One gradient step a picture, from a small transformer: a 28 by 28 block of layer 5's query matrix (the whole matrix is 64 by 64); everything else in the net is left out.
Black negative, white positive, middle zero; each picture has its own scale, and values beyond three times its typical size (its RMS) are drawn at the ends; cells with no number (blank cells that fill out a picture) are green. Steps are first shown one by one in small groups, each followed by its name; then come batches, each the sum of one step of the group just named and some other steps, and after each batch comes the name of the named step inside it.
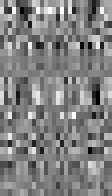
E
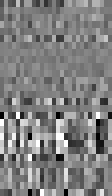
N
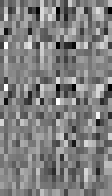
N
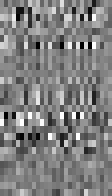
E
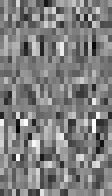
N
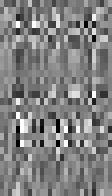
N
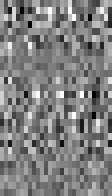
E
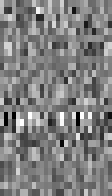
E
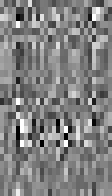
N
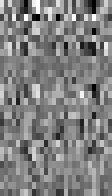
E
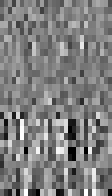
N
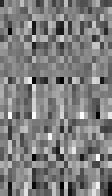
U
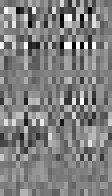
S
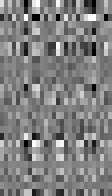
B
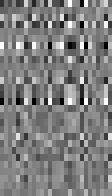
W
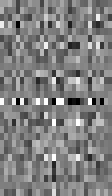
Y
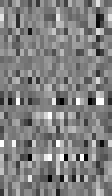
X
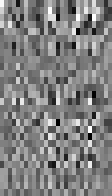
Y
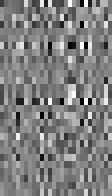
W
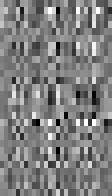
U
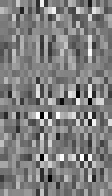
X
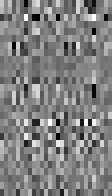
B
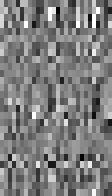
U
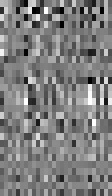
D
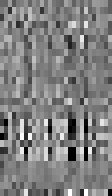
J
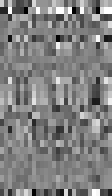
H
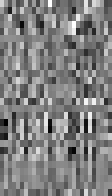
J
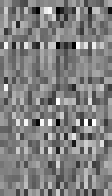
D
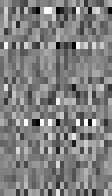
D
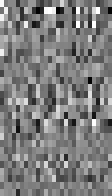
D
